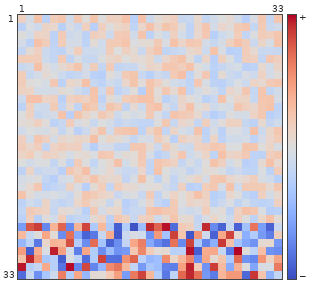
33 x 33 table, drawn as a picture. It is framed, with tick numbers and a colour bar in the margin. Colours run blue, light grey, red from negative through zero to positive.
The distribution is heavy-tailed on both sides. No single row or column stands out from its neighbours. No overall slope runs across the table. A horizontal seam about 80% of the way down splits the table, and the top part is calmer. The grain is fine, like static. The halves do not mirror each other.
